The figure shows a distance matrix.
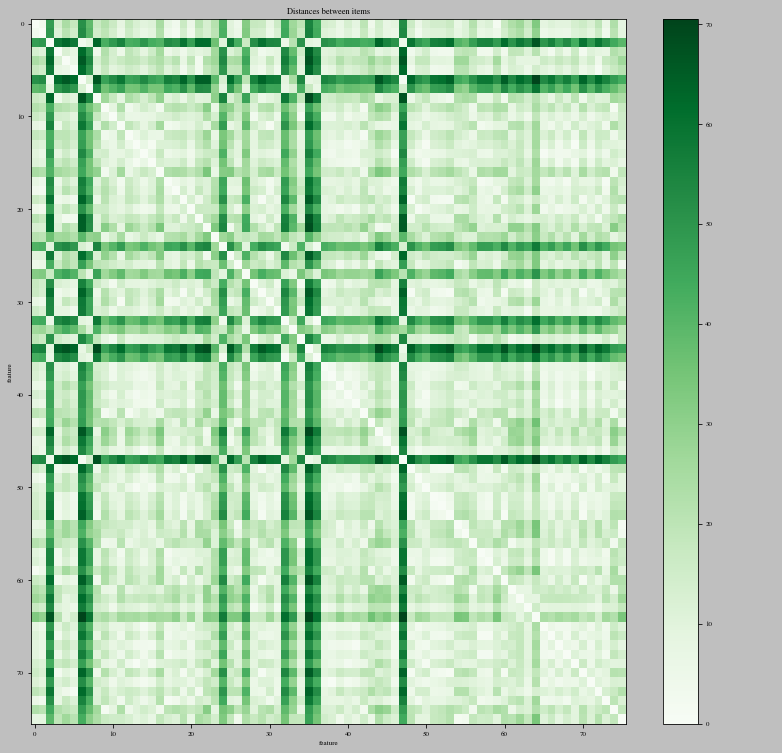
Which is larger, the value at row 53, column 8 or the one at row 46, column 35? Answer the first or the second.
the second
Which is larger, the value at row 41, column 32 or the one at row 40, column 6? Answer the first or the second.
the second
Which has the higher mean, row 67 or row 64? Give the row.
64
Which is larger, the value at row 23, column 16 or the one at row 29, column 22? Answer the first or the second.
the second
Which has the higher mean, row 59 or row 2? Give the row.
2
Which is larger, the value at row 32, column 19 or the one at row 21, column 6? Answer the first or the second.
the second
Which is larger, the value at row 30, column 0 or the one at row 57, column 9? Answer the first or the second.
the second
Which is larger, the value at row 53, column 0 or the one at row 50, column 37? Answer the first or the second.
the first
